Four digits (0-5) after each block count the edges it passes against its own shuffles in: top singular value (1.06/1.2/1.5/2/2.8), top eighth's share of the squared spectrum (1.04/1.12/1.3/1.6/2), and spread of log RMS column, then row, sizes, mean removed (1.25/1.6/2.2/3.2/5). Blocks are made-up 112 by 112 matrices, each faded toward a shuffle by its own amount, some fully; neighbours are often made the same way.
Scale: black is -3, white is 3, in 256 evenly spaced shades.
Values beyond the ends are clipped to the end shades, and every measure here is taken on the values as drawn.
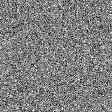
3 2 1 1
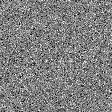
2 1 0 0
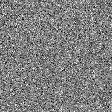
2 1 0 0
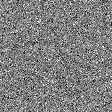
1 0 0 0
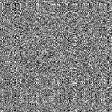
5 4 3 3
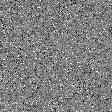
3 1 0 0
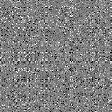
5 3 2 2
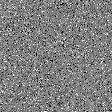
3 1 0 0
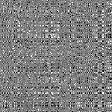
5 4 3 3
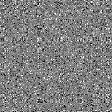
4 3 2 2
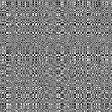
5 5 4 4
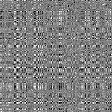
5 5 4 4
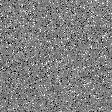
2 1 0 0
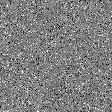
3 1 0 0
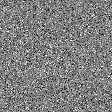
0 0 0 0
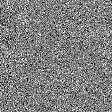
0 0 2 0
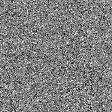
0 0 1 0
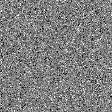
1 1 2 0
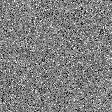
0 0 0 0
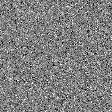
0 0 1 0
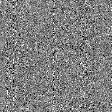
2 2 3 0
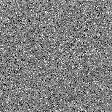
0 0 0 0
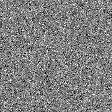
0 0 1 0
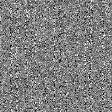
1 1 3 0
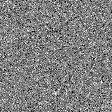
0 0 1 0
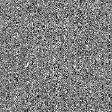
1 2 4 0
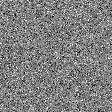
0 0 1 0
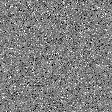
0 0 0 0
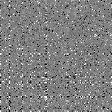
4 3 2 2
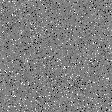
0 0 0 0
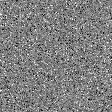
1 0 0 0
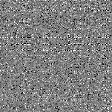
4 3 2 3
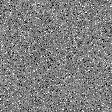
0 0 0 0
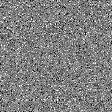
3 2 1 2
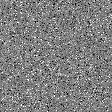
1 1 0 0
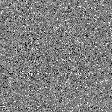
3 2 1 1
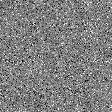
2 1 0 1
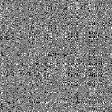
4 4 3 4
